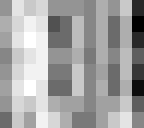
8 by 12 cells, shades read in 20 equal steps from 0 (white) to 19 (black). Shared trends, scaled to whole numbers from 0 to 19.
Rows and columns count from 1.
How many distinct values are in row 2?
9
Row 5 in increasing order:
1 1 3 4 5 7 8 9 10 10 11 15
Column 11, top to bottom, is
4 6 6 5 5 6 4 2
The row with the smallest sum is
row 8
